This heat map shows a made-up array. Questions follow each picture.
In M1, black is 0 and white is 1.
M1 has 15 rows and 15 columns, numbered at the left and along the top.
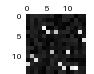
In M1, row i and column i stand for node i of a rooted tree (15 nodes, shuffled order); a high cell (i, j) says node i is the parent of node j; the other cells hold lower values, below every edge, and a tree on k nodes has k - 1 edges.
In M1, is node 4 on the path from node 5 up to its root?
yes
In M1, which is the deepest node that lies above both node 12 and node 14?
13
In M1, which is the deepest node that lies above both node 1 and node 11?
13
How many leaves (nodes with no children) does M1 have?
7
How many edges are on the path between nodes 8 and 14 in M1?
5
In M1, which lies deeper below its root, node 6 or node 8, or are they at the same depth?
the same depth
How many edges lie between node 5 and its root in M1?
2
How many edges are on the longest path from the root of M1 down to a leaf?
5
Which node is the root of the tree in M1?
3
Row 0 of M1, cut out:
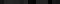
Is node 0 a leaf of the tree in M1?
yes
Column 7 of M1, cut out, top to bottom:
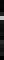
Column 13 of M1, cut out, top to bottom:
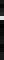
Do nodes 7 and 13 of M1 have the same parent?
yes
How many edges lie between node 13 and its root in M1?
2
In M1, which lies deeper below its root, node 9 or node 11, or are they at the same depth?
the same depth
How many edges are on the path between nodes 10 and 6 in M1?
2
